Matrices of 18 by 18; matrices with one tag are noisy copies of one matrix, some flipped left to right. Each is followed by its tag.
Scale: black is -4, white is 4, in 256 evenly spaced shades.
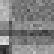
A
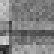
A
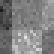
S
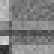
A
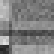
A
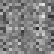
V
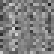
V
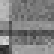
A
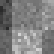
S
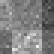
S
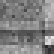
A
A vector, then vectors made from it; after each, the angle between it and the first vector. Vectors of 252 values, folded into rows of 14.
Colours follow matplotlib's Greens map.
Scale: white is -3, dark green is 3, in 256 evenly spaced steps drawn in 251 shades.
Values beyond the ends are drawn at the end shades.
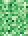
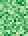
partly opposed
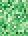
orthogonal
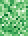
partly aligned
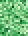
orthogonal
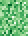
partly aligned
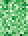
nearly opposite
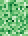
nearly parallel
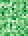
partly opposed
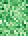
orthogonal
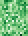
nearly opposite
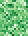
partly aligned
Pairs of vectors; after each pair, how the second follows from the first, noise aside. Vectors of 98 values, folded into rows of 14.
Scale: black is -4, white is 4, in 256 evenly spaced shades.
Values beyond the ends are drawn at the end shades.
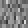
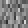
copied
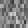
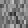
negated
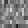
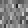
shuffled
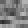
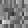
sign-scrambled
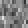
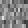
sign-scrambled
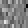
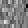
copied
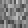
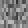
negated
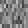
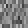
copied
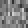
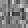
negated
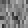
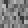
shuffled
